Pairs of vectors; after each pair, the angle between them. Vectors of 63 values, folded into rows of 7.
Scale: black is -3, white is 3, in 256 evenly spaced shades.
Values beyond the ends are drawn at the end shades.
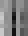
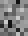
orthogonal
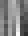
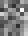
partly opposed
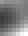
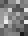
partly opposed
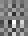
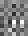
nearly parallel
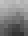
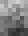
nearly parallel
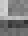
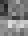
nearly opposite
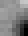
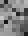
partly aligned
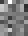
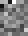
partly opposed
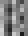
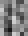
nearly parallel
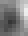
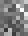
partly aligned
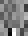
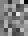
partly opposed
